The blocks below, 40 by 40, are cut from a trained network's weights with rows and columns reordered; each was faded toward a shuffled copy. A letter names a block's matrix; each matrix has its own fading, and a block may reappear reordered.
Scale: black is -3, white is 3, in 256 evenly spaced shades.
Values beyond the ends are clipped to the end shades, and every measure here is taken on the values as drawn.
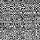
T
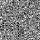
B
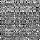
T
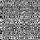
T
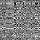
T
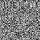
B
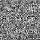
B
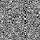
B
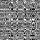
T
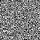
B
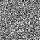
B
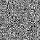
B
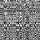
T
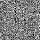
B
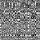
T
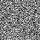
B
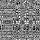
T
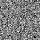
B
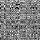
T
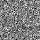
B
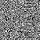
B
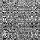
T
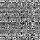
T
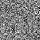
B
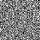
B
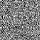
B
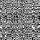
T
